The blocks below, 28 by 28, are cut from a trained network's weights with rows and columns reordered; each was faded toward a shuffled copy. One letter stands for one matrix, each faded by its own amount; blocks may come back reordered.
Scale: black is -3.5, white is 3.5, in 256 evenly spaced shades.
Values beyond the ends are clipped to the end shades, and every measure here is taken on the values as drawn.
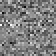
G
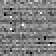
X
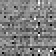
X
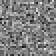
G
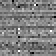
X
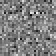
G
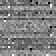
X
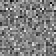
G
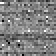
X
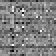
X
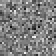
G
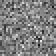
G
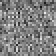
G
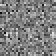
G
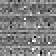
X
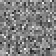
G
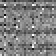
X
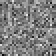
G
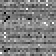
X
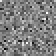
G
